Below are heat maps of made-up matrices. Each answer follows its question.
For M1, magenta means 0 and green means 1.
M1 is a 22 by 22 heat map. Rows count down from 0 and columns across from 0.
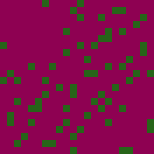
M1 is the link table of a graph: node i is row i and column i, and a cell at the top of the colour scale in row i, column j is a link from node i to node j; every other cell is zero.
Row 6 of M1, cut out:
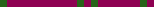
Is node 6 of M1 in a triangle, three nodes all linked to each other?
yes
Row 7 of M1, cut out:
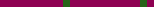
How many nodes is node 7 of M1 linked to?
2
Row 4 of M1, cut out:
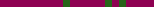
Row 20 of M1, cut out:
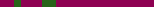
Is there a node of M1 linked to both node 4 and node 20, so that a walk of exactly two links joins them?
no
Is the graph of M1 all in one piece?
yes
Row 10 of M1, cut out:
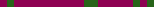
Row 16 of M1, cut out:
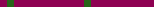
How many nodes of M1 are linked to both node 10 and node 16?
2
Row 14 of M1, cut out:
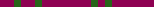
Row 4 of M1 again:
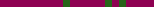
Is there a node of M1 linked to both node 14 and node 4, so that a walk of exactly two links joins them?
yes
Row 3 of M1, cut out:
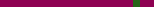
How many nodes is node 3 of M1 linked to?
1
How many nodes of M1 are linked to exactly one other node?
1
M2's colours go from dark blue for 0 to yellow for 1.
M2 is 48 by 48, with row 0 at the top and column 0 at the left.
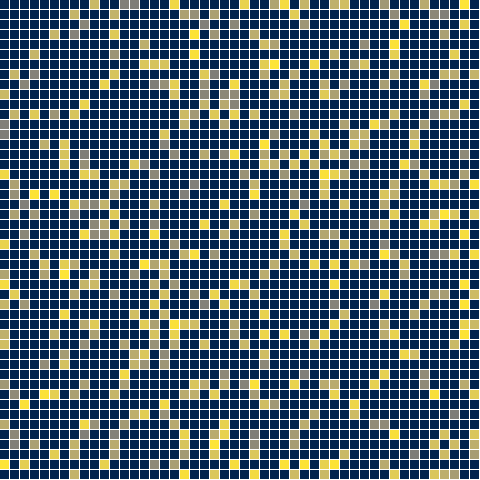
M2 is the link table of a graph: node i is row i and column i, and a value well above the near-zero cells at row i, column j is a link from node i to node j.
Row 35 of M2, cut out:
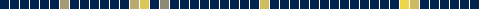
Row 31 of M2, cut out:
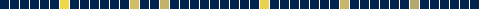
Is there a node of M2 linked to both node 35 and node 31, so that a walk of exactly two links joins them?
yes
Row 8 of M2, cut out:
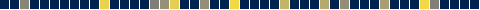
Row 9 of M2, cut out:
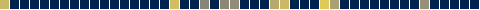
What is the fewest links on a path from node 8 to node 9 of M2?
2
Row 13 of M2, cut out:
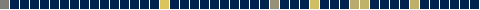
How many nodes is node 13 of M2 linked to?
7
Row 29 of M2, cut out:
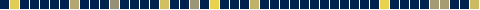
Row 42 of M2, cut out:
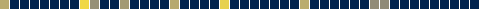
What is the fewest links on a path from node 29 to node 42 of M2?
2
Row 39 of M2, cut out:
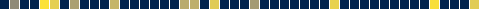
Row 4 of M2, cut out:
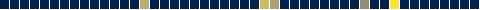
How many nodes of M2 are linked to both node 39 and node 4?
0
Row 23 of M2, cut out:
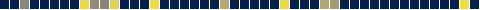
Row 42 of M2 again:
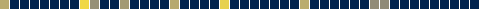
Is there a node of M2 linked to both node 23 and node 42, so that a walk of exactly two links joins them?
yes
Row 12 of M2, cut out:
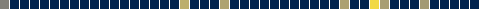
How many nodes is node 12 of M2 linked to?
7
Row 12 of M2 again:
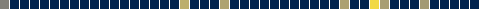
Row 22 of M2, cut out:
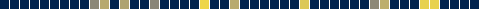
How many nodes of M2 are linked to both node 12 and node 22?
3
